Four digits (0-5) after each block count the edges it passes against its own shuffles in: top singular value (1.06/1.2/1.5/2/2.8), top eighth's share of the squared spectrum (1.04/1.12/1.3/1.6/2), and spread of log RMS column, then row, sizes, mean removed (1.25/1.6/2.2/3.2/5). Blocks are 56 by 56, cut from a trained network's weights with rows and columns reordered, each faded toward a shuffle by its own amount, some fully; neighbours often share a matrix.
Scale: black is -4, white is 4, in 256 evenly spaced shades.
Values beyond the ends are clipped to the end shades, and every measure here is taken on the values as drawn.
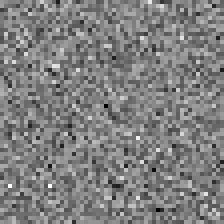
0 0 0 0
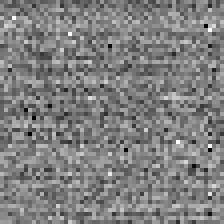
3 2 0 0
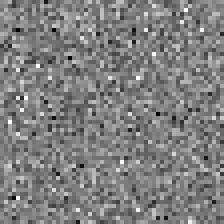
2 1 0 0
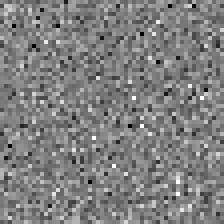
1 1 0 0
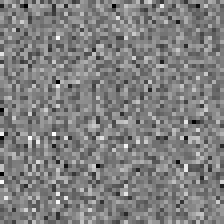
3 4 2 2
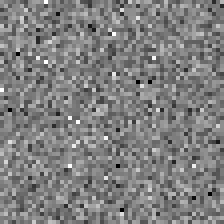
0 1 0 0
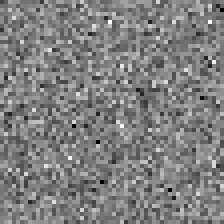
0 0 0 0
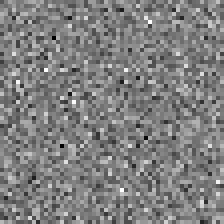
1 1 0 0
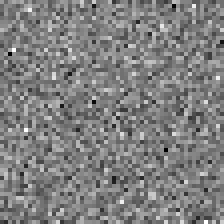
0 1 0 0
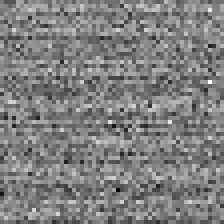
3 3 1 1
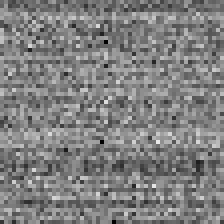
4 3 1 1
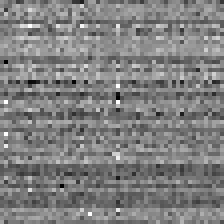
4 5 2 2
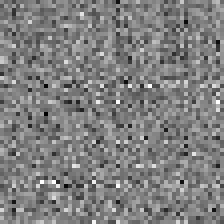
4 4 2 2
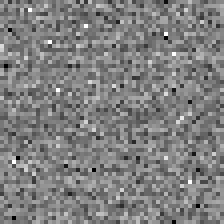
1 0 0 0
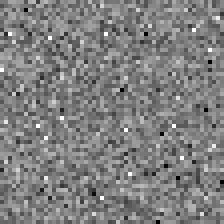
0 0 0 0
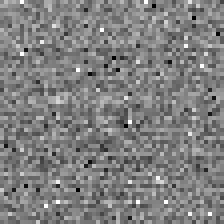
2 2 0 0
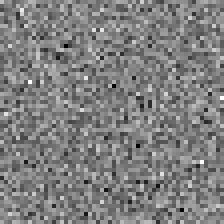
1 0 0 0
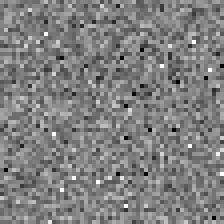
0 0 0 0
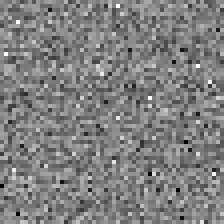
1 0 0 0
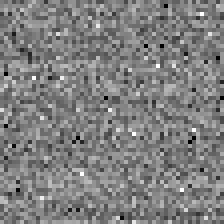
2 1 0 0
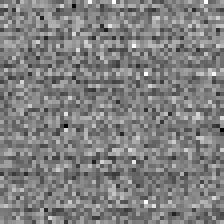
3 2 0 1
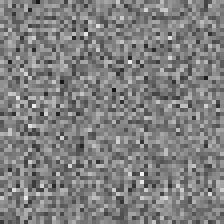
3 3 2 1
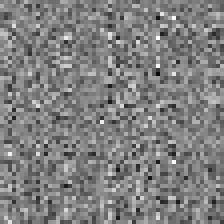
3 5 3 2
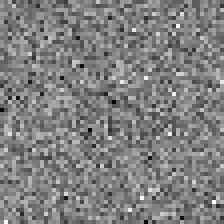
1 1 0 0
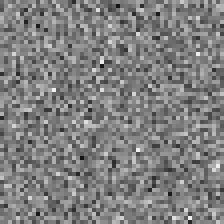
1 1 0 0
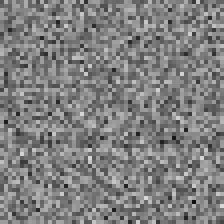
1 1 0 0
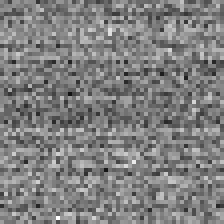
3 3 0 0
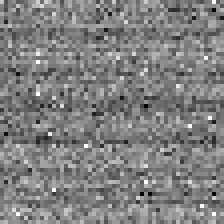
3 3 1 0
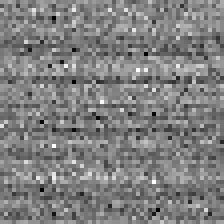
4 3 1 1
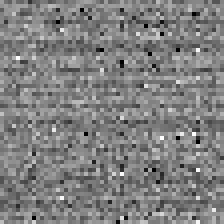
3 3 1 0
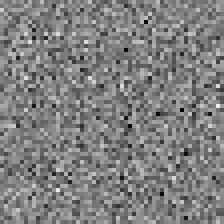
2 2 0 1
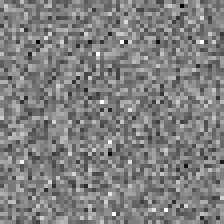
1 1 0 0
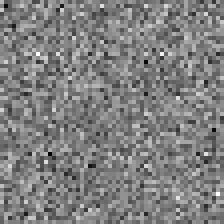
2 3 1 1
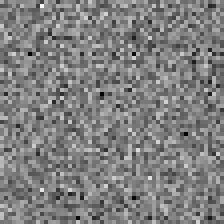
2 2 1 1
